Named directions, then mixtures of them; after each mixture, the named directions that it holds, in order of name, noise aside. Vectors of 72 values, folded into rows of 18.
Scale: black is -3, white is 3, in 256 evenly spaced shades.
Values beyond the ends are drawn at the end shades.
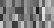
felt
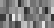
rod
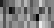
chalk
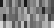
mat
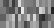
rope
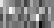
chalk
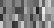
felt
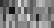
chalk, rope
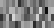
chalk, rod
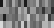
mat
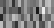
felt, rope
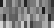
mat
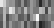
chalk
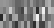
chalk, felt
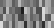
felt, rod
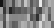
chalk, felt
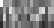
chalk, mat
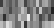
mat, rope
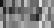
chalk, felt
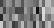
felt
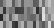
felt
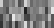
mat, rod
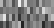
mat, rod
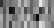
chalk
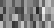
felt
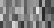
felt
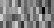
felt, rope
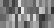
rope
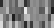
mat, rod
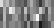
chalk
